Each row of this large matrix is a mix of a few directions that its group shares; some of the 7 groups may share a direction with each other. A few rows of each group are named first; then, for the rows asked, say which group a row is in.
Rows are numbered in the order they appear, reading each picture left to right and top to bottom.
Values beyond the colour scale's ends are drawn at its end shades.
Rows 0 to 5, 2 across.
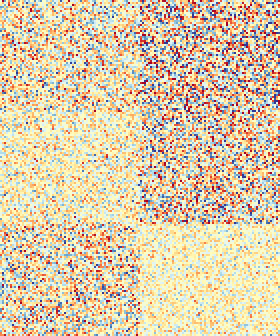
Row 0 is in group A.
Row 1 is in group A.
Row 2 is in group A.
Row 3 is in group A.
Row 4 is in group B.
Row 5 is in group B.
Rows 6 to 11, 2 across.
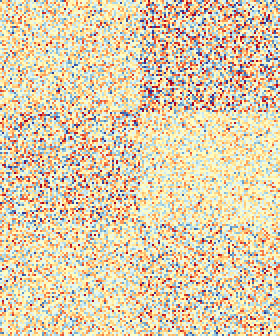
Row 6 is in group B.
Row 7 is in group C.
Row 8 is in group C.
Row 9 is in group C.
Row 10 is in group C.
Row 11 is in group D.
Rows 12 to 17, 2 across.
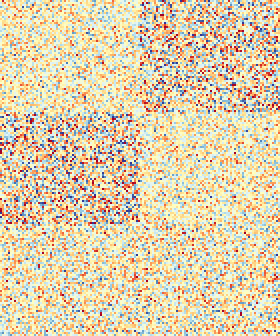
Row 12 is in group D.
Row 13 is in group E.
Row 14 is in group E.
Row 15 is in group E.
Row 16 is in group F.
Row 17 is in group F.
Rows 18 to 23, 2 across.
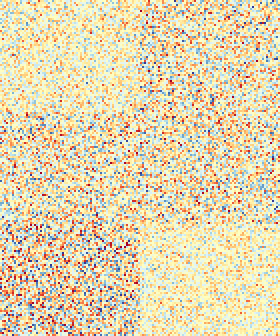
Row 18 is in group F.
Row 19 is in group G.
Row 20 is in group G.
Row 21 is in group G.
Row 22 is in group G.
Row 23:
B
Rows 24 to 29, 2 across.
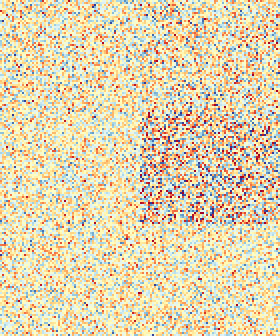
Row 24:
C
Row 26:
C
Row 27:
C
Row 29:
A
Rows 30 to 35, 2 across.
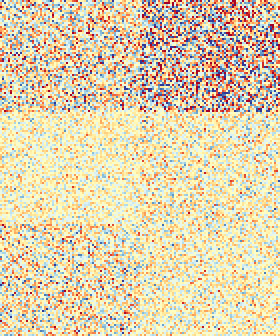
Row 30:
D
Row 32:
A
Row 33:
G
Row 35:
A
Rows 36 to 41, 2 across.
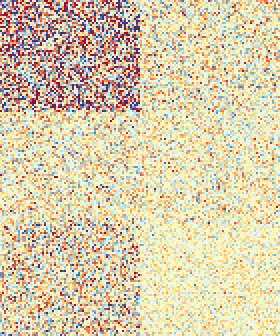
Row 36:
F
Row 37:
C
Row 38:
E
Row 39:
G
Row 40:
F
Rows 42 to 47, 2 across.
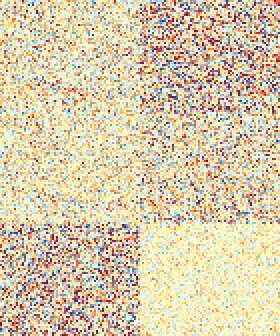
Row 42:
A
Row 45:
B
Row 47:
F
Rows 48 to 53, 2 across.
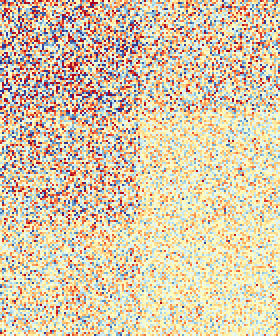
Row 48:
D
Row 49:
C
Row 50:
A
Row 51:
D
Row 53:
C
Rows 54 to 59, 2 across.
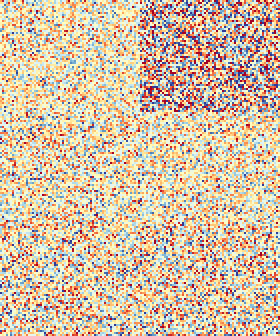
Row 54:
A
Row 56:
G
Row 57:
G
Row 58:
D
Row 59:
E
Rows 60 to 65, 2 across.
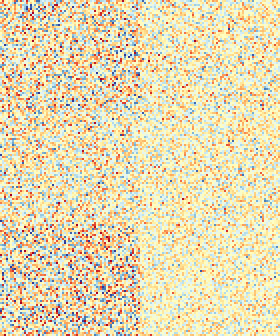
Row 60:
F
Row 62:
G
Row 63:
D
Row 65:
F
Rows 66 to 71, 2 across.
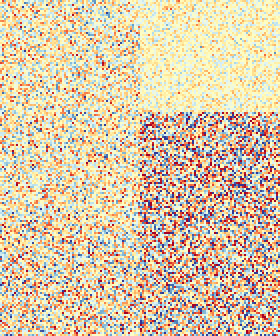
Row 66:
C
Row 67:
F
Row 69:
C
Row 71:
E
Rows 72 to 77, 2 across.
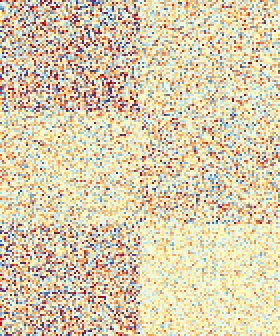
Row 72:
B
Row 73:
C
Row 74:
B
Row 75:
D
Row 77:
E
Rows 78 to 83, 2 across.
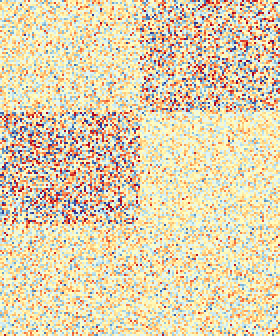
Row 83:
E
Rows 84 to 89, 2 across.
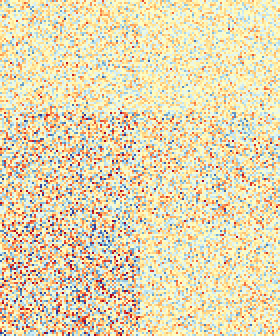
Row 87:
D
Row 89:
G
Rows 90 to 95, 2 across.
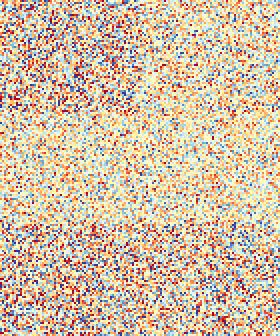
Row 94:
G
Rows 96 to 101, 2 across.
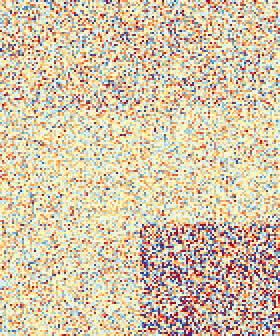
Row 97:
A
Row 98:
B
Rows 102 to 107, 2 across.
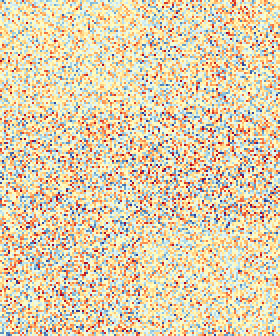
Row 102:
D
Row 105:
D
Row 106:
F
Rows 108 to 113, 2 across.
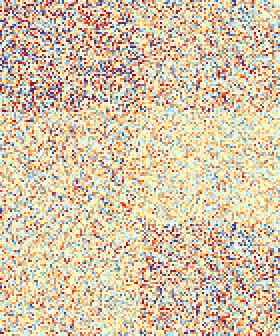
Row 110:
E
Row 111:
B
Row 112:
G
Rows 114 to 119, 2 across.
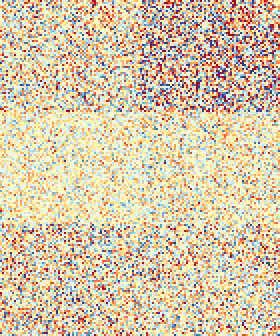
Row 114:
B
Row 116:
E
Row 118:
A
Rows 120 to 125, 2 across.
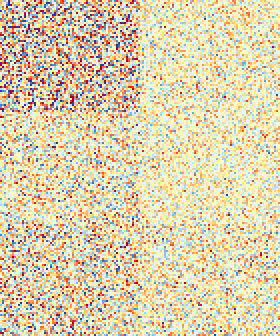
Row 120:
C
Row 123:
F
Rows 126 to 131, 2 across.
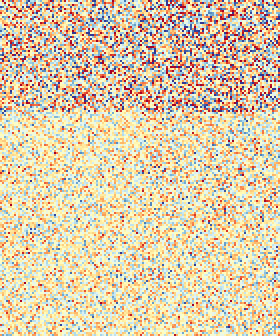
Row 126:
D
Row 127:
G
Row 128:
D
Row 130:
F
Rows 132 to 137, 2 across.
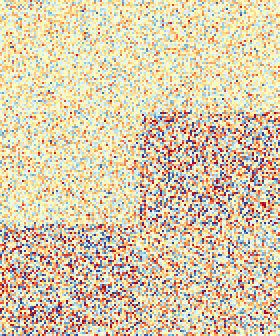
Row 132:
G
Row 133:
A
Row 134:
F
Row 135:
E
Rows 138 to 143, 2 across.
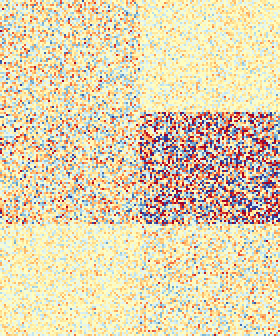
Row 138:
G
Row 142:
E
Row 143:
E
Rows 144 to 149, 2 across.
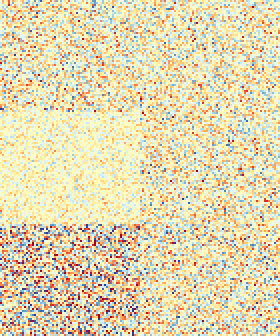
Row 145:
E
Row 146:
E
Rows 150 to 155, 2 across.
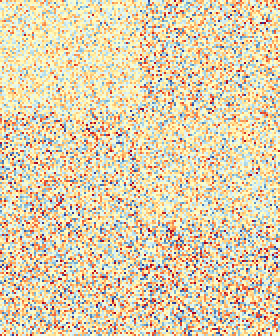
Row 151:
B
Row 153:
C
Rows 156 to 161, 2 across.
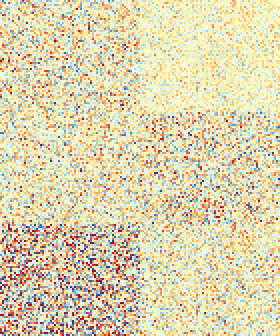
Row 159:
A
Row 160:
C
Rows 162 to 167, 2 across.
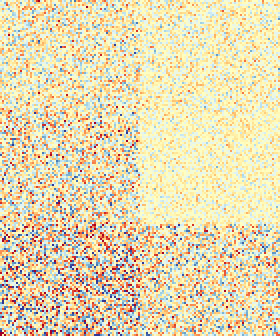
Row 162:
F
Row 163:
G
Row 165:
B
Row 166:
A
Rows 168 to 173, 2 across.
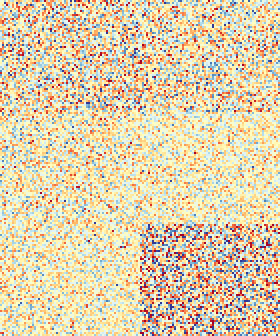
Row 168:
F
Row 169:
D
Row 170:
A
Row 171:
D
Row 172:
B
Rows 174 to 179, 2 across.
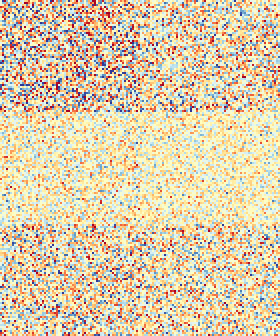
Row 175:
A
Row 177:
G
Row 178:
A
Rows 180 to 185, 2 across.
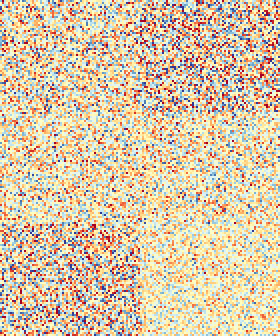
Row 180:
A
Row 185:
E
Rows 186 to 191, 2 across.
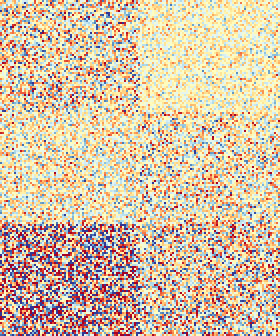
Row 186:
G
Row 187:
F
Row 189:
D
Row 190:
C
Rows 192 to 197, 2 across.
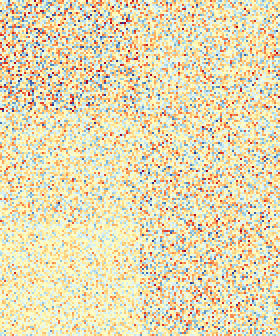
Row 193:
F
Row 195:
D
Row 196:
A
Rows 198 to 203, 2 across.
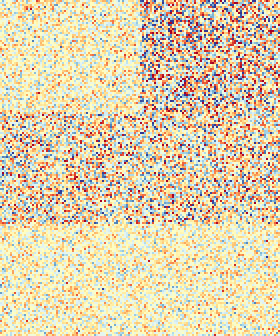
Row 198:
F
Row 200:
B
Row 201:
C
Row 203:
E
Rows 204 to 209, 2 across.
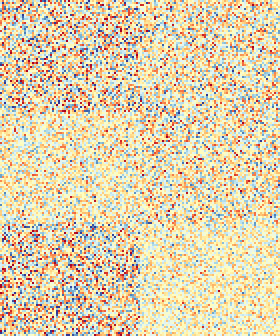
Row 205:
E
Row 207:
F
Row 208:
D
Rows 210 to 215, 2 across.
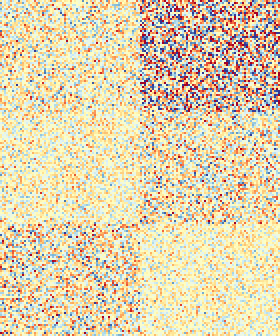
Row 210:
C
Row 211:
A
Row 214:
G
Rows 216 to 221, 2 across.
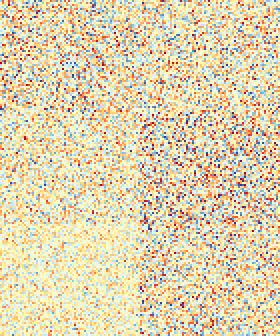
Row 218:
C
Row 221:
C
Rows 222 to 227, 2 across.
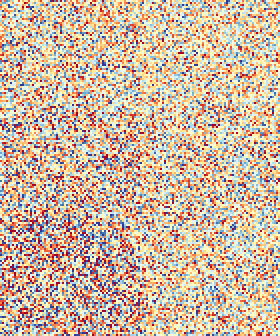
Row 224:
A
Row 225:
C
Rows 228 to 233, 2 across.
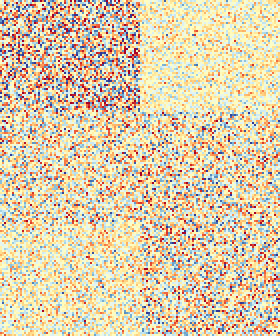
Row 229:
E
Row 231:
D
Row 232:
D
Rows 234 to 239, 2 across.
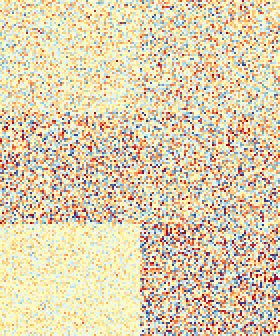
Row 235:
A
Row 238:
A
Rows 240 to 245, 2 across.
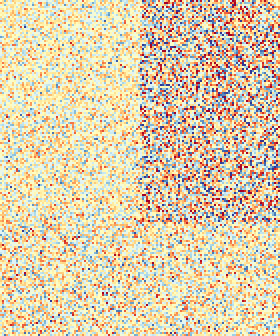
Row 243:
F
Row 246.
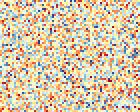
